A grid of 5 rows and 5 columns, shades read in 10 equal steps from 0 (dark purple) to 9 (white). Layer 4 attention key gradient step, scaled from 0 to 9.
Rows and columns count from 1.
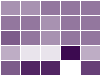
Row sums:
22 21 20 28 16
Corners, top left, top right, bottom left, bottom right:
5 4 3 2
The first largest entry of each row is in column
1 3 3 2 4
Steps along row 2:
same up down same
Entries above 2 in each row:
5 5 5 4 2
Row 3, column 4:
4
